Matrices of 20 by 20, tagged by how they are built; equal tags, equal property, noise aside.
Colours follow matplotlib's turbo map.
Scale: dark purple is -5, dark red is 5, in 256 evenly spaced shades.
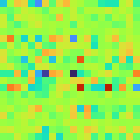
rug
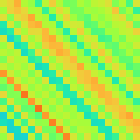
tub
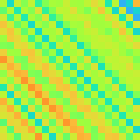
tub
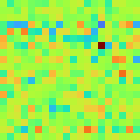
rug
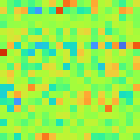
rug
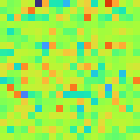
rug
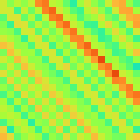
tub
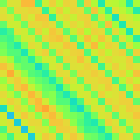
tub
